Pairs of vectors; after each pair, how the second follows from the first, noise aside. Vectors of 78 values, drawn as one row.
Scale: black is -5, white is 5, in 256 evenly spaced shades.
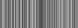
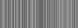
shrunk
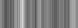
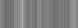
shrunk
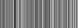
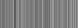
shrunk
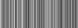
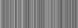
shrunk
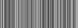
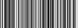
scaled up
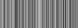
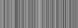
shrunk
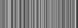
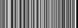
scaled up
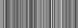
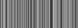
sign-scrambled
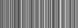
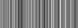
sign-scrambled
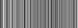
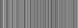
shrunk
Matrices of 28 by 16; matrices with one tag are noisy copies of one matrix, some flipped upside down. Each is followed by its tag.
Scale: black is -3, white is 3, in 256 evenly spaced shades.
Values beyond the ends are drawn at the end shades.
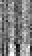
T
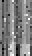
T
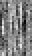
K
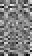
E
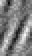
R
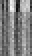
T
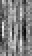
K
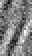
R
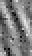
R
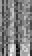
T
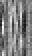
K
